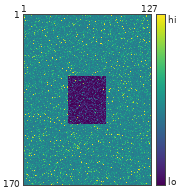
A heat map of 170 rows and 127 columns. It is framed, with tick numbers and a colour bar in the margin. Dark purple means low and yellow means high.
In the centre lies a patch that is lower than the rest. The ninth with the lowest average is the centre. No overall slope runs across the table. No regular stripes run through it.
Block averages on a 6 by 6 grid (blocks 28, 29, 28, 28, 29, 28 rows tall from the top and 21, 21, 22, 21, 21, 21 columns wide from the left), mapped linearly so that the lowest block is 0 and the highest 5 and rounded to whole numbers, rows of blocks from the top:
5 5 5 5 5 5
5 5 5 5 5 5
5 5 0 0 5 5
5 5 0 0 5 5
5 5 5 5 5 5
5 5 5 5 5 5
